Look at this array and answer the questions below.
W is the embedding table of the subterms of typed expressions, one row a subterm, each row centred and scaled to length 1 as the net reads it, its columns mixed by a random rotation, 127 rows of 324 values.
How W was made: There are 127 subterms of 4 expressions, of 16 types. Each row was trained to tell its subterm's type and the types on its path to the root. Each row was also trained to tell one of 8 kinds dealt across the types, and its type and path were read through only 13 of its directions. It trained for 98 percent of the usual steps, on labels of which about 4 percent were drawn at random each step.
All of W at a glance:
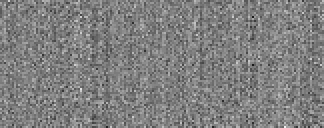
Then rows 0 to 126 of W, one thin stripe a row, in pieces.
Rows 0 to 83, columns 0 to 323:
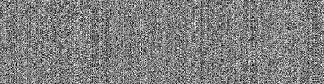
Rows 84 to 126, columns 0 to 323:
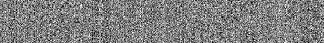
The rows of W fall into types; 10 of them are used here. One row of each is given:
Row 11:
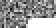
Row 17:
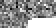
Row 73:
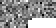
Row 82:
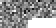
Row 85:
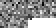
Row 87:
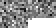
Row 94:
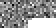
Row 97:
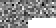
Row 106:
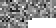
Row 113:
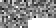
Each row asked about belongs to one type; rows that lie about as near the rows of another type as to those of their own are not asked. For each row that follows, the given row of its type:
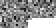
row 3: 87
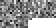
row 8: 94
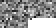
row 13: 17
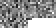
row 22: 17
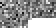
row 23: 73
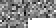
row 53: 82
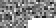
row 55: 106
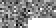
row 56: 94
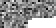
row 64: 82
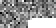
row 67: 113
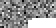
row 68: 82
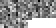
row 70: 85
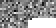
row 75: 85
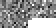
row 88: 94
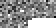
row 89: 17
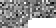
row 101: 73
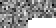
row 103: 97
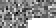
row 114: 106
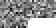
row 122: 11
